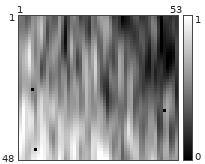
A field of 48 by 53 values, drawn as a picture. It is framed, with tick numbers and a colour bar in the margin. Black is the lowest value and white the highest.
Grain: streaks running down. Slope: up to the bottom left. Ninth with the lowest average: top right. Lone odd cells: 3, each lower than its neighbours. Mirror symmetry: none.
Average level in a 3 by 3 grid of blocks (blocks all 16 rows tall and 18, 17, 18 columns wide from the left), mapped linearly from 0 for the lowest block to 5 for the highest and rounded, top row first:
2 2 0 | 3 2 1 | 5 4 3
